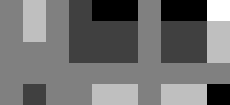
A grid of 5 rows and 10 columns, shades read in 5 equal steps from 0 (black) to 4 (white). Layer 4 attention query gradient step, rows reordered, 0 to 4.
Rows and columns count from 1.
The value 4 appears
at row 1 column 10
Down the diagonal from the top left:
2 3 2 2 3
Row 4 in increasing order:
2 2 2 2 2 2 2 2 2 2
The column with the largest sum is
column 10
